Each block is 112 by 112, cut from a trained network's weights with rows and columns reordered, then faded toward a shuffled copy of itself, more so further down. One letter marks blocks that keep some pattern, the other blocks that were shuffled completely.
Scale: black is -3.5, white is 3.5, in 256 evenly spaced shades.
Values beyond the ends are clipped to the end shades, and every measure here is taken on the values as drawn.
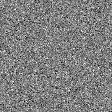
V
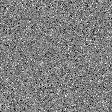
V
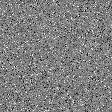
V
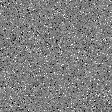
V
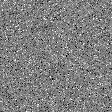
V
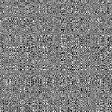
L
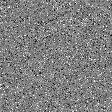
V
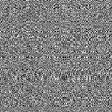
L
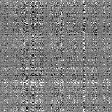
L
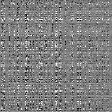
L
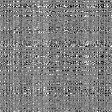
L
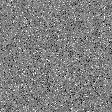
V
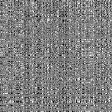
L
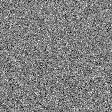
V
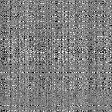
L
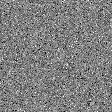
V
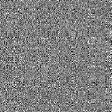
L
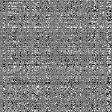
L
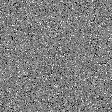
V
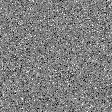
V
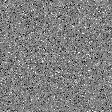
V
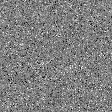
V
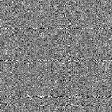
L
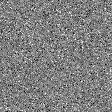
V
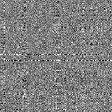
L
